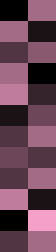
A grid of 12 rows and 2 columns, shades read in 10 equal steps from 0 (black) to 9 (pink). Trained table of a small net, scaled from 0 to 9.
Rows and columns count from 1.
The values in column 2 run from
0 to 9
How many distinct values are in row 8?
2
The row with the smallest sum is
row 6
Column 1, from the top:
0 6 3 6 7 1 3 4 3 7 0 3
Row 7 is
3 6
